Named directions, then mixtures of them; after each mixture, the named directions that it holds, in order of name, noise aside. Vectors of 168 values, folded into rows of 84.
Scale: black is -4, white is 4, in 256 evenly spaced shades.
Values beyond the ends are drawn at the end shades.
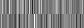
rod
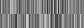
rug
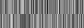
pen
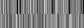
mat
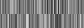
rug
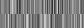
mat, rug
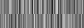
mat, rod, rug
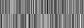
pen, rod, rug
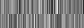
mat, rod, rug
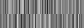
pen, rod, rug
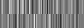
pen, rod, rug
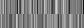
mat, rod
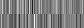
rod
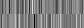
rod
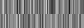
mat, pen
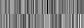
mat, pen, rug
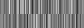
pen, rod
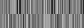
mat, rug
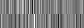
rod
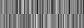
mat, pen, rod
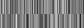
mat, rod, rug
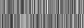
pen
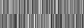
rod, rug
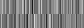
rod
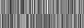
pen, rug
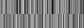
mat, pen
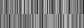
mat, pen, rod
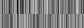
mat, pen, rod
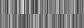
pen, rod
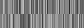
mat, pen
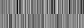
mat, rug
